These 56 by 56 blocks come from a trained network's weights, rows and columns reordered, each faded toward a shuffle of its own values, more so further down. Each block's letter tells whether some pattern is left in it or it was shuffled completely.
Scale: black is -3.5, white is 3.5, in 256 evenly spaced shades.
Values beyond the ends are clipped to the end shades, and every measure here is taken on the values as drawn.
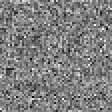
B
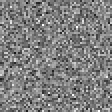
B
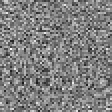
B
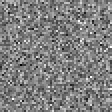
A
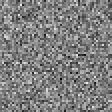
B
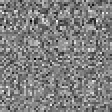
B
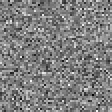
B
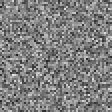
A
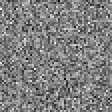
A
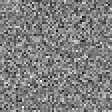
B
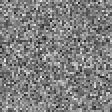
A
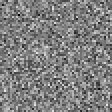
A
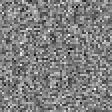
B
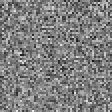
B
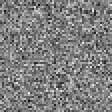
B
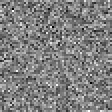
A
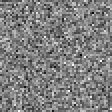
A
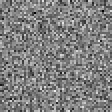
B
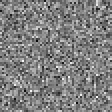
B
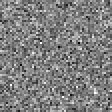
A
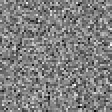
B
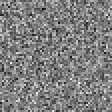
A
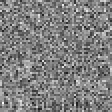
B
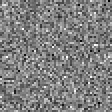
B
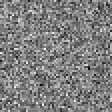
B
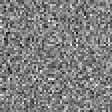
B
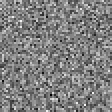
A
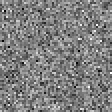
A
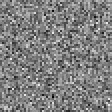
A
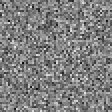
A
